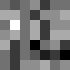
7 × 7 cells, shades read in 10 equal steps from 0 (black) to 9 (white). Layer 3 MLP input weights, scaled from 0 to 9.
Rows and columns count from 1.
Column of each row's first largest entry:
4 1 2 2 1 1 5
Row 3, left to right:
4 9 4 6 2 5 5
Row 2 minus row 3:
2 -3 0 -4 3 0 1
